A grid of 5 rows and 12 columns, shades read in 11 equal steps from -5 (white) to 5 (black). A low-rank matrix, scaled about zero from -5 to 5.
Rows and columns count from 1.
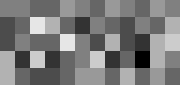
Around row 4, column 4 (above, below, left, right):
1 2 -3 1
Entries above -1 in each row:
9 9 8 8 7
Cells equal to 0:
11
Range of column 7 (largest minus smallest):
5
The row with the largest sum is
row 4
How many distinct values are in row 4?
6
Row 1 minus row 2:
-2 -1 5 3 -2 -3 1 -2 -2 1 -2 2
